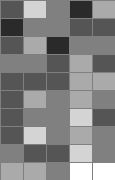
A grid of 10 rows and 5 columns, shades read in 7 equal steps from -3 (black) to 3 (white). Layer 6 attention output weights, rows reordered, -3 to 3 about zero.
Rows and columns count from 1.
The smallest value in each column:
-2 -1 -2 -2 -1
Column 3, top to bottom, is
0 0 -2 -1 -1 0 0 0 -1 0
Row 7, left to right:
-1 0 0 2 -1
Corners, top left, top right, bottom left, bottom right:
-1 1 1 3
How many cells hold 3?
2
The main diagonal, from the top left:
-1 0 -2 1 1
